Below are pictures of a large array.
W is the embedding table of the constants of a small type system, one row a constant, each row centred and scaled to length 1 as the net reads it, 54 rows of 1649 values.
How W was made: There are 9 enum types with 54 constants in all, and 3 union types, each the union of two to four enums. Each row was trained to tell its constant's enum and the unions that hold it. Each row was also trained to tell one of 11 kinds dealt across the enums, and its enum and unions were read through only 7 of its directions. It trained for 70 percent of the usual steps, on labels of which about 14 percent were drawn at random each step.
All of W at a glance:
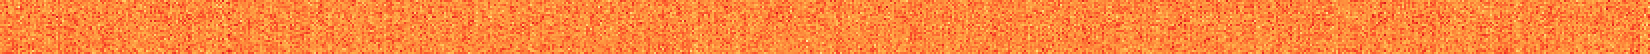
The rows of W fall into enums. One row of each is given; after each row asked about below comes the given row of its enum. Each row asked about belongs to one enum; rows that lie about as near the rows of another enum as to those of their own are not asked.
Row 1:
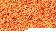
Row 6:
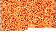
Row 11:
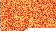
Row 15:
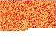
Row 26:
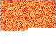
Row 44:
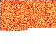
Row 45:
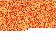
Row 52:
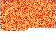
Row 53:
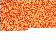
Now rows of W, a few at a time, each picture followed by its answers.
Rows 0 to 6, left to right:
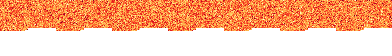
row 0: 45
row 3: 6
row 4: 44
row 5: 15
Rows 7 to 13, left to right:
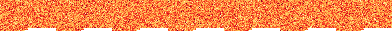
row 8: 53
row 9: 1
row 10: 45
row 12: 6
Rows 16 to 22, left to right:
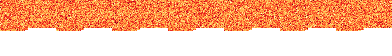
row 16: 53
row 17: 52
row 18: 52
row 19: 45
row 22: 53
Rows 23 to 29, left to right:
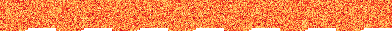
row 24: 45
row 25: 45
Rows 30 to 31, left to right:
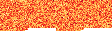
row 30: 53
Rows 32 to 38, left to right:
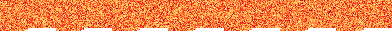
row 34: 15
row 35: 52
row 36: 44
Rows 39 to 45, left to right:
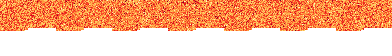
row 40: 15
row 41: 11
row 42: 15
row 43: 53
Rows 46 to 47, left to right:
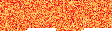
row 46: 52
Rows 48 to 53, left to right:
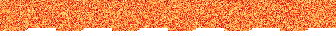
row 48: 15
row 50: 52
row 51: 1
